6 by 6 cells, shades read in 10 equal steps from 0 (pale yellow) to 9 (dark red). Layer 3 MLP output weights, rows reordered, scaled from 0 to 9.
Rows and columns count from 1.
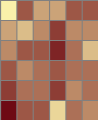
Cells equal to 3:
3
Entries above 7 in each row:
0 0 1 0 0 1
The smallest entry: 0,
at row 1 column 1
